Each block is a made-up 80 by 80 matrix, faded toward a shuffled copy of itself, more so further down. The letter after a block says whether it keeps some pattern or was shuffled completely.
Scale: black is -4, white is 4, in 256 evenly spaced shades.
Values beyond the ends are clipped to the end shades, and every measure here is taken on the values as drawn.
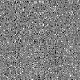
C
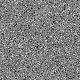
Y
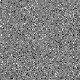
C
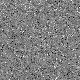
Y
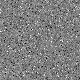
Y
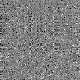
C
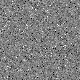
Y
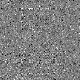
C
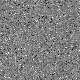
Y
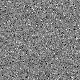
Y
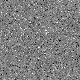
Y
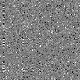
C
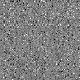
C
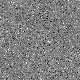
Y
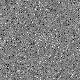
Y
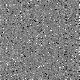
C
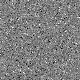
Y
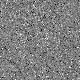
Y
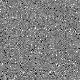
C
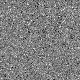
Y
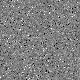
Y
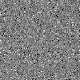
C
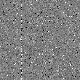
C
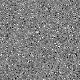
C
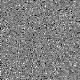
C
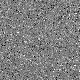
Y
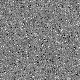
Y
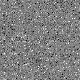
C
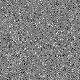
C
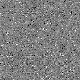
C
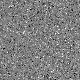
Y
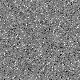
Y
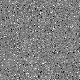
C
